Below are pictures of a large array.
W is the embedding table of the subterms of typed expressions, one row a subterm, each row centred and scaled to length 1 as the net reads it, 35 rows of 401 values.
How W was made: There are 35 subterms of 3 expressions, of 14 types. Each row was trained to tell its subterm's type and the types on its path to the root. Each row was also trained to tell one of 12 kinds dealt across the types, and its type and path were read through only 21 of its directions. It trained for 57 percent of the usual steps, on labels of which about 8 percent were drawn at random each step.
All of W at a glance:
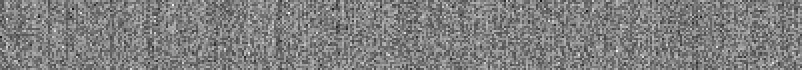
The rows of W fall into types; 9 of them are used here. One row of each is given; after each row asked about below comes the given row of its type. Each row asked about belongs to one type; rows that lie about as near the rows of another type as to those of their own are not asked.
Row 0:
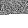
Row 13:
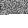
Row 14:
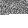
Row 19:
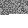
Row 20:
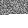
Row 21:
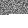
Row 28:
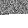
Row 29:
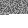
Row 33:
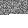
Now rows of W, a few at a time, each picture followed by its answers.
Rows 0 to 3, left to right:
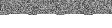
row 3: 29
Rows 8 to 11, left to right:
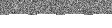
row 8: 21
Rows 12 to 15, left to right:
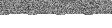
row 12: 14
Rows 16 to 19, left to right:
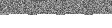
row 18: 0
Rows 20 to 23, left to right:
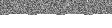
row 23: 0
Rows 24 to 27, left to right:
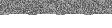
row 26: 20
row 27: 20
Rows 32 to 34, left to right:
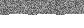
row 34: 29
